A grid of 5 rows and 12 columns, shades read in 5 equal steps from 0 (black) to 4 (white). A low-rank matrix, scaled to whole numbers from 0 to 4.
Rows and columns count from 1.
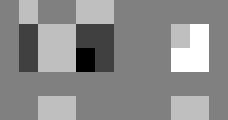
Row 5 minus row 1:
0 -1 1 1 -1 -1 0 0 0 1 1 0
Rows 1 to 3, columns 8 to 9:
2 2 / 2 2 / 2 2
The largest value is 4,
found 3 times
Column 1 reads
2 2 2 2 2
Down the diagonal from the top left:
2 1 3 2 2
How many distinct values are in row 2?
4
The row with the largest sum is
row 5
